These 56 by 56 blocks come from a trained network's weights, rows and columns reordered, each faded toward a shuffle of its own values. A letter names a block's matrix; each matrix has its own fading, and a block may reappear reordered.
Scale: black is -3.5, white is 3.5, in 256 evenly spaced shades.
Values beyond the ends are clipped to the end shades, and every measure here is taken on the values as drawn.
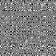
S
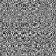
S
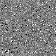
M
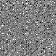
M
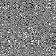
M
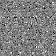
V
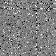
V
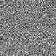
S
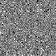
M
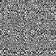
S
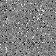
V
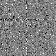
V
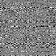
S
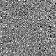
M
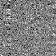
M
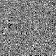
M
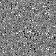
M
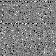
V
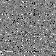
V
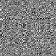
S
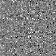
M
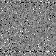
V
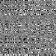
S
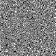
M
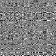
S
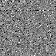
V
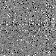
V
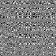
S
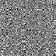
M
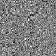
M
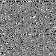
V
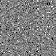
M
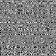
S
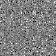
M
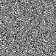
M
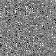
M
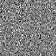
M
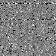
V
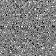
V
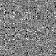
M
